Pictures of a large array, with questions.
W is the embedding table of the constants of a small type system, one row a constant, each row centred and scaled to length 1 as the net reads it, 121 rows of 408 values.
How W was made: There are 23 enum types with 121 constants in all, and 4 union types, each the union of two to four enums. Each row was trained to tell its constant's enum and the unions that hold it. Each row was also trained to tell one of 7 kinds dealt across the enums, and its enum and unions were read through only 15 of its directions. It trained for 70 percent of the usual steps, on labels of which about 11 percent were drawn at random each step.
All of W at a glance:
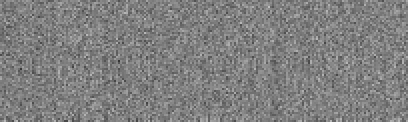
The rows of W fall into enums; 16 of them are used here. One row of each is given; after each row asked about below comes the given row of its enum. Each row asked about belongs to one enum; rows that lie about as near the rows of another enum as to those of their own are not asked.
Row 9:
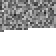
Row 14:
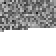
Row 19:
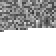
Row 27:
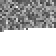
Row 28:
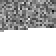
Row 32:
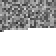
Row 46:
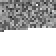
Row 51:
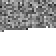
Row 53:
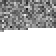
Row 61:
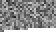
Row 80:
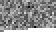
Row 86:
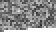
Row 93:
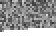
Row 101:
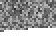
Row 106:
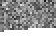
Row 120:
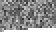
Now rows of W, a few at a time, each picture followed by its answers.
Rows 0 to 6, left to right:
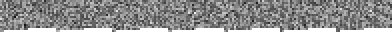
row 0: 14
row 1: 80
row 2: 19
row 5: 27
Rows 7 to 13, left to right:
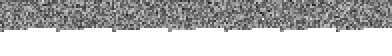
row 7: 61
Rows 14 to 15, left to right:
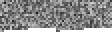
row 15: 19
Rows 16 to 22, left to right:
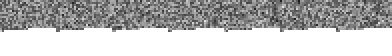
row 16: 51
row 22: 93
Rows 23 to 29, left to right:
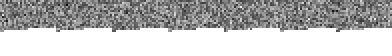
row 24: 101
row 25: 46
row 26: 14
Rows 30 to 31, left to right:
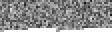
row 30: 86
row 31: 80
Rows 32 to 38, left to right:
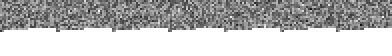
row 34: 27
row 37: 86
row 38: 9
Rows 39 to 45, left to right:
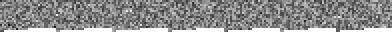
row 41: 80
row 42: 101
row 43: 9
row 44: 106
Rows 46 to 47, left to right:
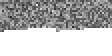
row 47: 86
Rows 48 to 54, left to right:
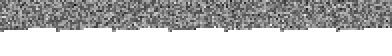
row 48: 51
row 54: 80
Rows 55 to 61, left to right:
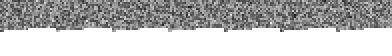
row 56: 28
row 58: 28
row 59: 27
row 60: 101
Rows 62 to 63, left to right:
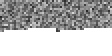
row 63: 61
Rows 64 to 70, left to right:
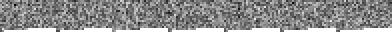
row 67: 27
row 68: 28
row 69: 61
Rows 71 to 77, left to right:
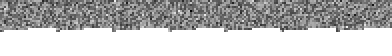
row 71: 101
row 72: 61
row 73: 27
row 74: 14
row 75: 19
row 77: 27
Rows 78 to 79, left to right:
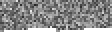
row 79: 14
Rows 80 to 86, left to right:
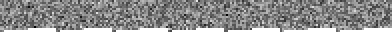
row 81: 19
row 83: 9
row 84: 51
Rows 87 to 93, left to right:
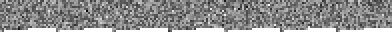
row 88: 28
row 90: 51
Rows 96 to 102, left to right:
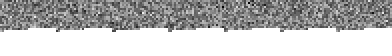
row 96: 14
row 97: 80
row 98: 46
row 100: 93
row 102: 14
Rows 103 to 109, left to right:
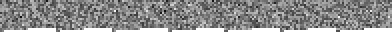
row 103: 28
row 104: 101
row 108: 19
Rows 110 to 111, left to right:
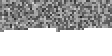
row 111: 51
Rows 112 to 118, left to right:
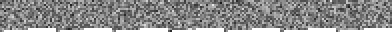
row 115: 101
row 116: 19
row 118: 80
